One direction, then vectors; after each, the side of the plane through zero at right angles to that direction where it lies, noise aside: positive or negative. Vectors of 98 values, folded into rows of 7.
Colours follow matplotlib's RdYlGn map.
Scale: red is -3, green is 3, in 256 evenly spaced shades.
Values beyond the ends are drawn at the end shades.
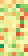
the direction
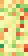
positive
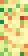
positive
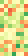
negative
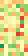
positive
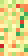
negative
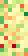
negative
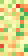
negative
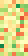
positive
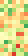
positive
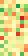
positive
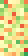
positive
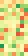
positive
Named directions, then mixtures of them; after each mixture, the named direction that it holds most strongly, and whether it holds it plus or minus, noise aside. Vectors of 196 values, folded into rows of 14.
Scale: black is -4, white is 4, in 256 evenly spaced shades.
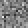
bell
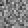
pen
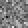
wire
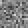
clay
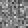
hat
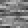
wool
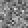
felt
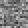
wool, minus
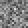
felt, plus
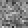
wire, minus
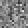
felt, plus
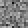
pen, minus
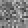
clay, plus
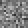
clay, minus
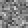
felt, plus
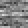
wool, minus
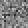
bell, plus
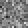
wire, plus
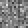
hat, plus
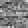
wool, minus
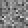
bell, minus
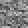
felt, minus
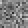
clay, plus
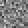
pen, minus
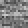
wool, minus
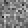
bell, minus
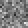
wire, plus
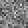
hat, plus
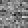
clay, minus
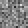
hat, plus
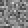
pen, plus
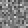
hat, plus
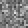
hat, plus
